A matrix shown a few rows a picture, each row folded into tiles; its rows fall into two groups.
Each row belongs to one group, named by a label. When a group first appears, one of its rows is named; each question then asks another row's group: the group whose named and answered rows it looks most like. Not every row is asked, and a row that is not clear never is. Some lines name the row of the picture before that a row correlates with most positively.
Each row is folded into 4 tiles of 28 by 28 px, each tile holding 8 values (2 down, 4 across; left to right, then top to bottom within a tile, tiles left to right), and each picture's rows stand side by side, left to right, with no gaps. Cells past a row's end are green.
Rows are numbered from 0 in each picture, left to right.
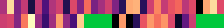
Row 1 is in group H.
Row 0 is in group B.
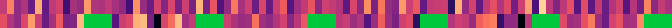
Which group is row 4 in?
H
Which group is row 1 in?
B
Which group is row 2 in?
B
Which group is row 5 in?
B
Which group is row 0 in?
B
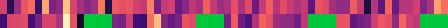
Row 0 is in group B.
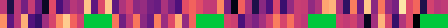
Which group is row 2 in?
H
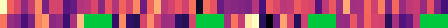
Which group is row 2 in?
B
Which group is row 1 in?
H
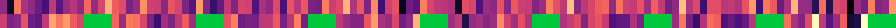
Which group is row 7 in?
B
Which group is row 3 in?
B
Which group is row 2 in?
H
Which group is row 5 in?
H
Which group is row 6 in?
H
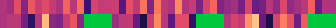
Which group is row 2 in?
B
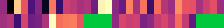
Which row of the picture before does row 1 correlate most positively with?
1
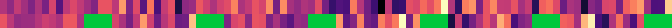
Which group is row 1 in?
B
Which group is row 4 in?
H
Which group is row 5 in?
B
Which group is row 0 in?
H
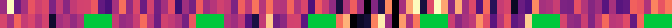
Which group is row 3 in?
H
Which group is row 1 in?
B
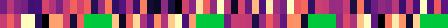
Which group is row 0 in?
B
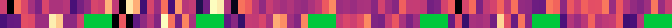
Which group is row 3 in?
B
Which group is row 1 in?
H
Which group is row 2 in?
H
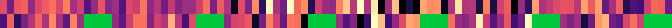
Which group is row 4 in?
B
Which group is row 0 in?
H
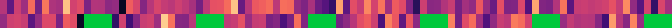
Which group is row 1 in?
H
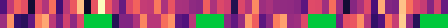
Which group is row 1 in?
H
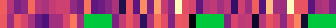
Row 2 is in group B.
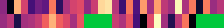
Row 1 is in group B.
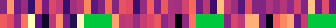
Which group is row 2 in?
B
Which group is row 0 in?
B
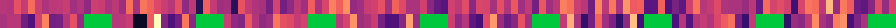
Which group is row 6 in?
H
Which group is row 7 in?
H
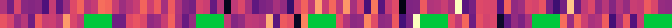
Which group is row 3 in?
B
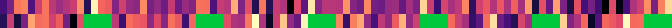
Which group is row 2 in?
B
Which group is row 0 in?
H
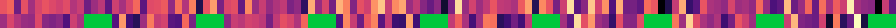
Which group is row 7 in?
H
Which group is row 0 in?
H
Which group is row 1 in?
H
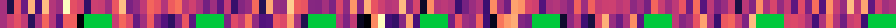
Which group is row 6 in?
B
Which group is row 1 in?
H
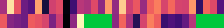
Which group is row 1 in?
H
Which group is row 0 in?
B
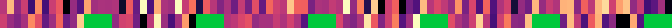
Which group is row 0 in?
B
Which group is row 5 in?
H
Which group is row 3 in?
B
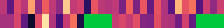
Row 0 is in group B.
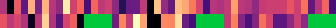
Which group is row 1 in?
B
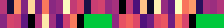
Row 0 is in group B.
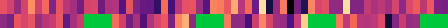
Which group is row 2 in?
B
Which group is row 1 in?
H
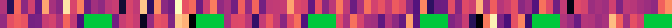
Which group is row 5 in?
H
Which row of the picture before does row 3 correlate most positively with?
0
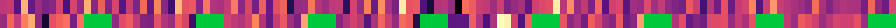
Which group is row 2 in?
B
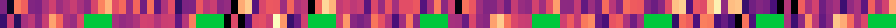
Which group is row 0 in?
H
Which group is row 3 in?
H
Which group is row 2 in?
H
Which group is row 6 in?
H
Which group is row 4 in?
H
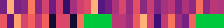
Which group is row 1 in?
B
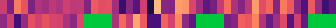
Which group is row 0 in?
H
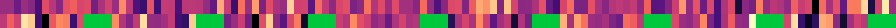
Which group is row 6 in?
B
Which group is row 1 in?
B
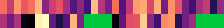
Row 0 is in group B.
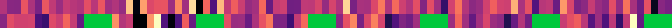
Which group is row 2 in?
B
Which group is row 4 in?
H
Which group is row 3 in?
H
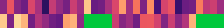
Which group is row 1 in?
B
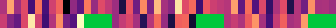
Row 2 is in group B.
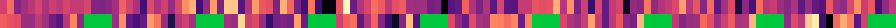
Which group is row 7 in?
B
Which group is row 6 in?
B
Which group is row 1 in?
H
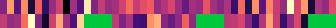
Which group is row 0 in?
B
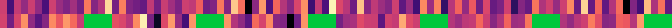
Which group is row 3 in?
B
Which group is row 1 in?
B
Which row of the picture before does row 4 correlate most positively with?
0
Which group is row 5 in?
B
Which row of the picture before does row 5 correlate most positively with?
0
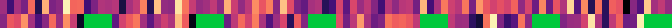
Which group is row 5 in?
B
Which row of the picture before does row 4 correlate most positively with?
2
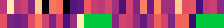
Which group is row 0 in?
B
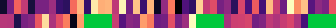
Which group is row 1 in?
B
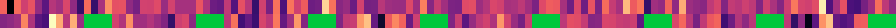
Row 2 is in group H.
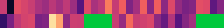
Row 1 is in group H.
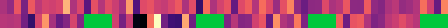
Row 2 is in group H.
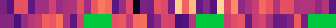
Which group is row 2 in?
H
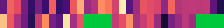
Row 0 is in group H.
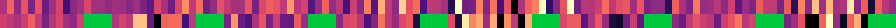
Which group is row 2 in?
H
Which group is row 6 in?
B
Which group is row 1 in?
B
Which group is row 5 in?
H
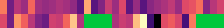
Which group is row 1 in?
B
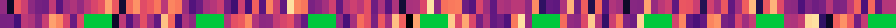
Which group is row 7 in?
B
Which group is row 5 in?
B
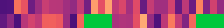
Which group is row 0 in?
H
